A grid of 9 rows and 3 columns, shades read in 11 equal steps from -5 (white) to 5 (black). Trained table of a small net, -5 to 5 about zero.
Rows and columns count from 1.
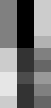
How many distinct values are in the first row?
3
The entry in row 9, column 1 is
-3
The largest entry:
5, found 4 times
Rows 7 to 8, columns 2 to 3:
2 -1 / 3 0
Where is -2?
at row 4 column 3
